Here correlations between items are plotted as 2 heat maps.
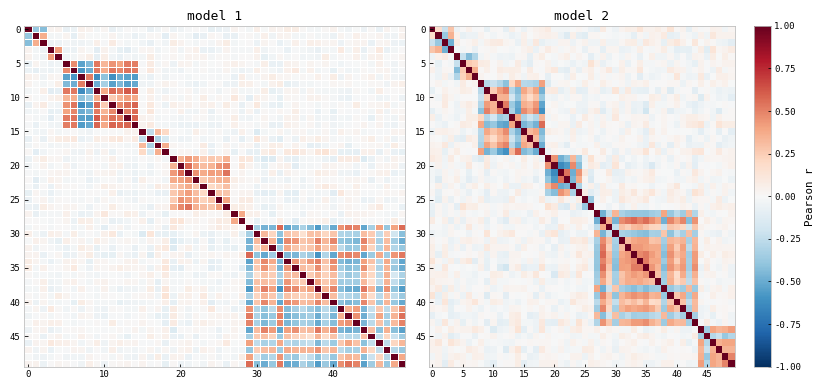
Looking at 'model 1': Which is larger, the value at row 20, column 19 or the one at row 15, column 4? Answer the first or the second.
the first
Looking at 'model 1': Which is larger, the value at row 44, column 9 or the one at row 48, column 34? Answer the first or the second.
the first
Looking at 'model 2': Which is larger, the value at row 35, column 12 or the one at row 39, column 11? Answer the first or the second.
the second
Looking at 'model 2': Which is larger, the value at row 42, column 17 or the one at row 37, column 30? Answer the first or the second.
the first
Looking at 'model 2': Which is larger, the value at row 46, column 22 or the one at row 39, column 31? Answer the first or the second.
the second
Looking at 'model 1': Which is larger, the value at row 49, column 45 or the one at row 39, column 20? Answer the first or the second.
the second
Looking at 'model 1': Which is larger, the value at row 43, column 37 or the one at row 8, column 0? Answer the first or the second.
the second
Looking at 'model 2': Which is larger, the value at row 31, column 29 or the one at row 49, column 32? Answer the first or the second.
the first
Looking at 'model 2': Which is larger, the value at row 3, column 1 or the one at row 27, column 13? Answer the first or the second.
the first
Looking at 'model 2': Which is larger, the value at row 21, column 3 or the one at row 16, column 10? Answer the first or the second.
the second
